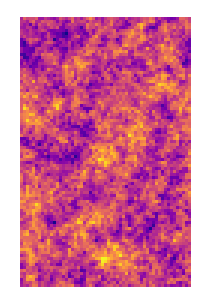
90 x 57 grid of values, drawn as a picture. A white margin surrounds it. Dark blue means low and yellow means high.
No single row or column stands out from its neighbours. The histogram is bell-shaped. No overall slope runs across the table. The halves do not mirror each other. On average the colour sits 50% of the way up the scale. The texture is blotchy.
